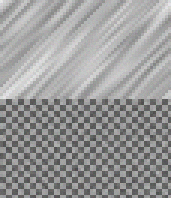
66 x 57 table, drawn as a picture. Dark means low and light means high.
It is made of 2 by 1 panels. Panel 1,1: high, slanting up to the right. Panel 2,1: middling, checkered, strong in contrast.
